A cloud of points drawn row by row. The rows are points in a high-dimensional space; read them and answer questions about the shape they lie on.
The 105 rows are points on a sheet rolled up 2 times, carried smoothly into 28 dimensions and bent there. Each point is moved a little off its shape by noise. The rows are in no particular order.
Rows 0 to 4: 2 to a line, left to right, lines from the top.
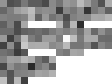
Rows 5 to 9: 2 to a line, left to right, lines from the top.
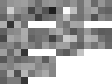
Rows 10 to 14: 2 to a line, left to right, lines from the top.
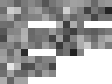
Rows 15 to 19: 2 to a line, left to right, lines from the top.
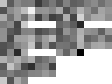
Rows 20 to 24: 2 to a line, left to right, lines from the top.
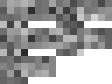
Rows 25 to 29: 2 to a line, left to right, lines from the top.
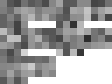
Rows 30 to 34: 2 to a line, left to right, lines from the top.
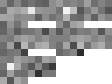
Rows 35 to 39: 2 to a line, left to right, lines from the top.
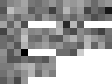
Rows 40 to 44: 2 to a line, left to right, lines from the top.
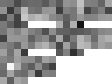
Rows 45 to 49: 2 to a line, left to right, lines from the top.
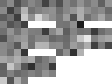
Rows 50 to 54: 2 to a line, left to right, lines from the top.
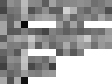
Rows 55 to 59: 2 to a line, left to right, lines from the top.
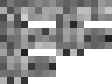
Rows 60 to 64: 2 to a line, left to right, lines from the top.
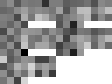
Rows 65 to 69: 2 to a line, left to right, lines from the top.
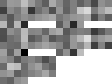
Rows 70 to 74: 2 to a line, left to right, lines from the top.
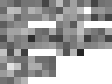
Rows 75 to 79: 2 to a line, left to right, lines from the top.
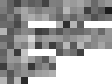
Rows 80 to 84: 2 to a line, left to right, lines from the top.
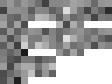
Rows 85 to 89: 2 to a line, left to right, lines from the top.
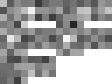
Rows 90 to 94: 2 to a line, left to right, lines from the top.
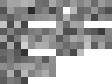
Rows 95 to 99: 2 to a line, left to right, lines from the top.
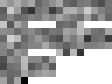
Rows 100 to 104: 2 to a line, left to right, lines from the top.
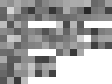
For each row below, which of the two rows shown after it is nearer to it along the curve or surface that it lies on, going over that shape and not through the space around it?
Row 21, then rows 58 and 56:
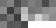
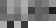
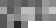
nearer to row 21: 56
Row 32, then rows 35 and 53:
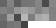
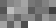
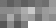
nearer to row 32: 53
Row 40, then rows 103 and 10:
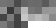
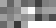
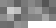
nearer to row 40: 103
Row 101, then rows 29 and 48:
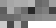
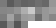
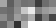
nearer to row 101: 29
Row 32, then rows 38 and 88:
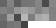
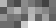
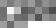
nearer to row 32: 38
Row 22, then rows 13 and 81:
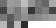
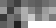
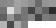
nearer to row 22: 81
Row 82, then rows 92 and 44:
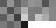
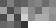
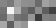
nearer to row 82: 92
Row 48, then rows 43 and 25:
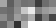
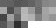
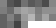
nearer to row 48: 43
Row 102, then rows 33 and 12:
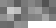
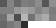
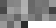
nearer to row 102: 12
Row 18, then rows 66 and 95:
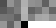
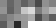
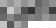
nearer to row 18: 95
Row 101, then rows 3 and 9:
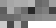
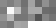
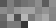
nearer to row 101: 3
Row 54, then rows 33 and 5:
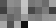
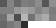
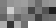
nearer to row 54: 5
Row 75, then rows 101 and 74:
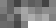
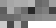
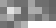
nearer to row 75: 74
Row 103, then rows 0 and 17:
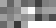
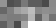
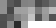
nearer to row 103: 17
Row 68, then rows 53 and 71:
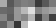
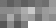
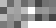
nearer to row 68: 71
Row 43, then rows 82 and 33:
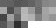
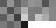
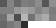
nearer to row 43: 82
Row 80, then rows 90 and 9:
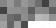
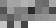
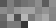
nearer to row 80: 9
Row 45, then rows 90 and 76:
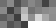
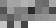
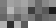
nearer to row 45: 90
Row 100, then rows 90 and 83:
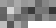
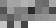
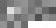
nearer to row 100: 90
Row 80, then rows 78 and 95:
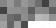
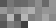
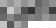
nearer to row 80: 78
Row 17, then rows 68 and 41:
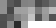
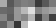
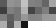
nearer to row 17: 68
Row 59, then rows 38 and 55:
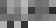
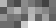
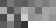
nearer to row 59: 55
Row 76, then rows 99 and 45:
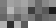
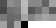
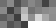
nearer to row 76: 99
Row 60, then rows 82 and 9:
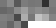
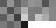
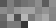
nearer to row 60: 9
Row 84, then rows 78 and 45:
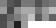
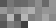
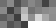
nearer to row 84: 45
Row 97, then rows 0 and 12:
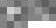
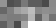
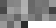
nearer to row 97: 12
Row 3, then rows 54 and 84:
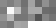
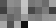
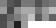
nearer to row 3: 54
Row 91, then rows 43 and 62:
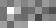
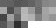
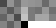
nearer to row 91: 62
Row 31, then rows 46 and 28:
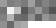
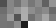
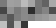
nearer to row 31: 28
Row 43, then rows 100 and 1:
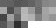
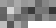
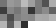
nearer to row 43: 1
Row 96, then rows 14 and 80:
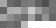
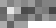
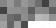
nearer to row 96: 14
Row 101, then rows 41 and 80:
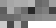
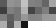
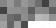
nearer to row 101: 41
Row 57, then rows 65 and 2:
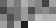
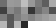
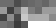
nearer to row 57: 65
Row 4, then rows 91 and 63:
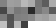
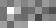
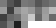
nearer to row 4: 91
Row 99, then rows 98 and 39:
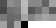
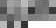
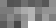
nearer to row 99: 98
